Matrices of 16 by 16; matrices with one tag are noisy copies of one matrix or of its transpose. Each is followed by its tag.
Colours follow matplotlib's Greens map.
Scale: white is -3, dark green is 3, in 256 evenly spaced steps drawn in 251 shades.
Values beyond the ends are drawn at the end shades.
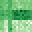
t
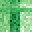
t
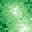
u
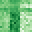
t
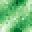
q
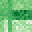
t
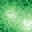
u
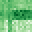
t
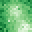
u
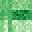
t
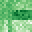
t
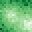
u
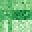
t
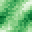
q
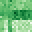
t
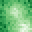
u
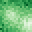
u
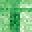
t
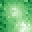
u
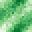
q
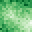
u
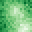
u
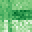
t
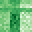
t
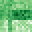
t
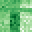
t
